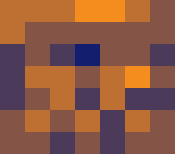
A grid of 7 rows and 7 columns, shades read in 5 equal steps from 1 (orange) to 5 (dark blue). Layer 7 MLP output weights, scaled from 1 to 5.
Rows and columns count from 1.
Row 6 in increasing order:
2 2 2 3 3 3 4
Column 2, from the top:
2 3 3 2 3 2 3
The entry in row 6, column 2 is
2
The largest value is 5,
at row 3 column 4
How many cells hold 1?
3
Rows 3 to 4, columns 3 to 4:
4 5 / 2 3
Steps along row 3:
down up up down same up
